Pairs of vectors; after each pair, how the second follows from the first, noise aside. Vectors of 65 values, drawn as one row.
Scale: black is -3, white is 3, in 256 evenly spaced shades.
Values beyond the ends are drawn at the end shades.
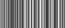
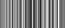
sign-scrambled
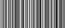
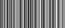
negated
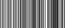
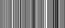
partly zeroed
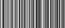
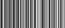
negated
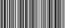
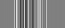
partly zeroed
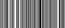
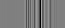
partly zeroed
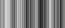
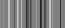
partly zeroed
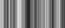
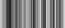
wrapped around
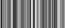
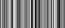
negated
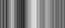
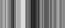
negated
